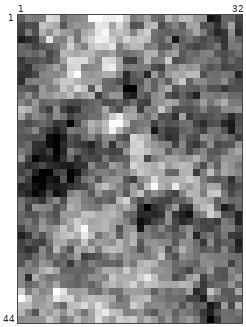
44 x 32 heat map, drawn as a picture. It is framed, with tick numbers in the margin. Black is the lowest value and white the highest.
No single row or column stands out from its neighbours. The middle left is the ninth with the lowest average. The field is mottled with small blotches. There is no overall slope. No regular stripes run through it. The values follow a bell shape.
